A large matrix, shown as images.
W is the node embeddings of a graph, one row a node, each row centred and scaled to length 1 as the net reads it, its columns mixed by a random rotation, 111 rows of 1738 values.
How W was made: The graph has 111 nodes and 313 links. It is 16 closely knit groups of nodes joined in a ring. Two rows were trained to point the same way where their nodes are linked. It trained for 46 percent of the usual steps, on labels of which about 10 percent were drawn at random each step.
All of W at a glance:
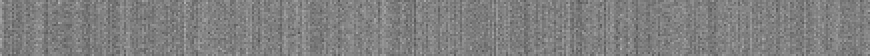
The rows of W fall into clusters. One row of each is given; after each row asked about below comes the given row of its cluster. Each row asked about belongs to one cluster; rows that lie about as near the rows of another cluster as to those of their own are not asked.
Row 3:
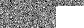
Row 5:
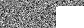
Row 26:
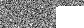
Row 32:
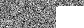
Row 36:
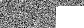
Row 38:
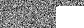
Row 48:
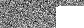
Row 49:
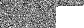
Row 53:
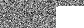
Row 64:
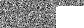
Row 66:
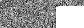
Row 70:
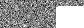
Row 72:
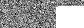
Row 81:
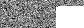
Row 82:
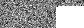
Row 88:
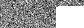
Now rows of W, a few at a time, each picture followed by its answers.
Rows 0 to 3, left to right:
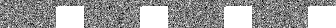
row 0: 3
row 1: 32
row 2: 64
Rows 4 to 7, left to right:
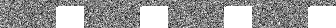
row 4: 53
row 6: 81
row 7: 53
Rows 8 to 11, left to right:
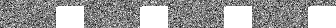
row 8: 5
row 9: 48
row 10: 81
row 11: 38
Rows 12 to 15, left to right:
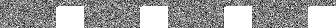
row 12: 88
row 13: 26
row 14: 66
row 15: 36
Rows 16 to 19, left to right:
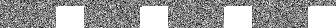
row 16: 3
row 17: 82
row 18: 32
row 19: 38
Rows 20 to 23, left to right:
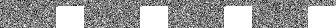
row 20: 70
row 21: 81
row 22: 3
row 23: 36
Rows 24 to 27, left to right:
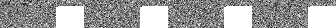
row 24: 48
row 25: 82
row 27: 36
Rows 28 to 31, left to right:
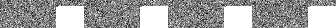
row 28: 38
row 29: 66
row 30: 32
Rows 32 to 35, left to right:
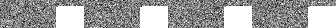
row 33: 82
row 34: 88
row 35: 48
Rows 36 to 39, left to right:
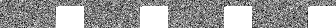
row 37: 36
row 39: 5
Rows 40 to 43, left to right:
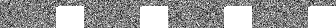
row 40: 48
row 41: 70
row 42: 26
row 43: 38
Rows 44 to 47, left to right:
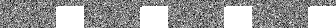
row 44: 3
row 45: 64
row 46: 26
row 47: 53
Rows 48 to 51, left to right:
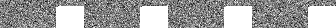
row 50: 48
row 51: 5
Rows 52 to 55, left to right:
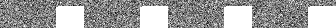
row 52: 70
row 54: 72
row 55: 5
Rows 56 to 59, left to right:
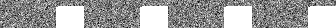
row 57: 36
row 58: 48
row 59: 88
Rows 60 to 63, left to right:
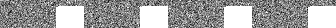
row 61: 3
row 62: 82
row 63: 66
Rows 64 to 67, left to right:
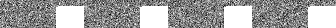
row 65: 26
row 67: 26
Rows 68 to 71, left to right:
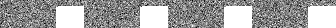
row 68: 49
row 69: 88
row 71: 36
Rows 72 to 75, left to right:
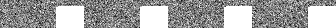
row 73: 70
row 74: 53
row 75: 5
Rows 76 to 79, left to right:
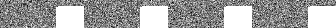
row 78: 81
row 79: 81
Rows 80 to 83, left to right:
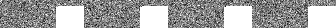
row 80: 36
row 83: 48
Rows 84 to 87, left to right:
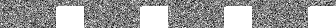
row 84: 38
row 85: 32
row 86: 82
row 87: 88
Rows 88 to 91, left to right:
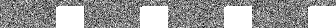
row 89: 48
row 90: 26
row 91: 66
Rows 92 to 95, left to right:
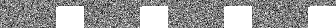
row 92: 81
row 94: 72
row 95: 82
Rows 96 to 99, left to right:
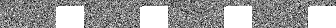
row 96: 49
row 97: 49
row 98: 66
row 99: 5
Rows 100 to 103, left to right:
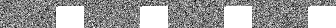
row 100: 5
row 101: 49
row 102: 38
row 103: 38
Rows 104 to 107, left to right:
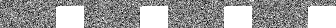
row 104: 66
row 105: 5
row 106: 72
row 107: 36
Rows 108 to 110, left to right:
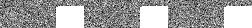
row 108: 66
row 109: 64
